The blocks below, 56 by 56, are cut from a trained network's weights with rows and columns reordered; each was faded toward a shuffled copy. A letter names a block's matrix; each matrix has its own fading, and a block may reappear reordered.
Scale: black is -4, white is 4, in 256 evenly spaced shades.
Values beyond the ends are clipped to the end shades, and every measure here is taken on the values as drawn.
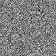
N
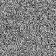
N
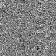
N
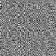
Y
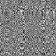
Y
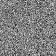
N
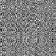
Y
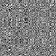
Y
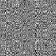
Y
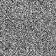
N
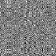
Y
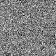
N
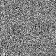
N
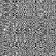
Y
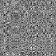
Y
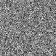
N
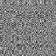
Y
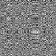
Y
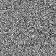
N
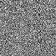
N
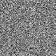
N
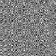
Y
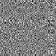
Y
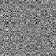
Y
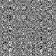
Y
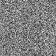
N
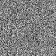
N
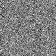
N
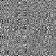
Y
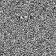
N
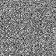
N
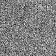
N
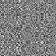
Y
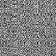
Y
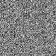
N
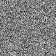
N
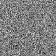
N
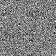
N
